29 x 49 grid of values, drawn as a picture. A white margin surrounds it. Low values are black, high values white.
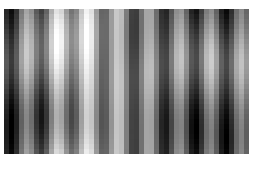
Average level on the scale: 50%. Stripes: upright, repeating 8 times. Lone odd cells: none.
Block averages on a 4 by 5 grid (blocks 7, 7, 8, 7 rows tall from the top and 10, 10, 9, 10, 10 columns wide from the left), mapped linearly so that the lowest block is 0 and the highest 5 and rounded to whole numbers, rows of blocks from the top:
2 5 2 1 1 | 2 5 3 2 3 | 0 3 3 1 1 | 0 3 2 0 0
